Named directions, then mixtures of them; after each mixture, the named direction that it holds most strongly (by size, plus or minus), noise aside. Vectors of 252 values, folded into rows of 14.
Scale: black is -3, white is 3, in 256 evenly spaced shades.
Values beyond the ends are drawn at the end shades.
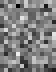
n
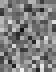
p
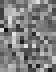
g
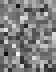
n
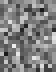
p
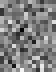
p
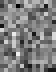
n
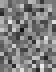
p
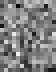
n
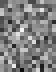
p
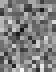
p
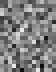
p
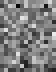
n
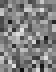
p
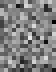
n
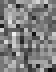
g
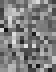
g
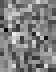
g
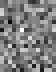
p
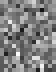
p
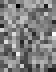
n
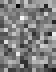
n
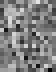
g
